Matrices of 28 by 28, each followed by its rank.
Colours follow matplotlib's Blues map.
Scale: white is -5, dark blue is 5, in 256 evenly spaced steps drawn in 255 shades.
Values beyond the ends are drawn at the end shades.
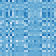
two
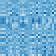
three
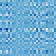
two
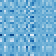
two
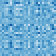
three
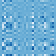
two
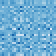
three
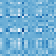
two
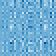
three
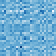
three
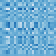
two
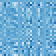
three
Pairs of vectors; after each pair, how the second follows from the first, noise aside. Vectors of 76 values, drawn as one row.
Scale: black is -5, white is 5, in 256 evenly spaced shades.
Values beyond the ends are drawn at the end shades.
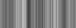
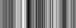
scaled up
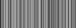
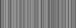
shrunk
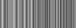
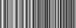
scaled up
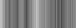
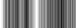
scaled up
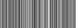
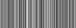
reversed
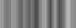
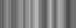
negated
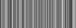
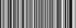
scaled up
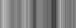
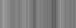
shrunk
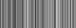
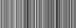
negated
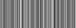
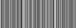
reversed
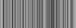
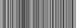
reversed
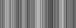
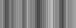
negated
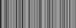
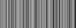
reversed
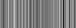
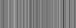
shrunk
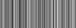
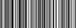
scaled up
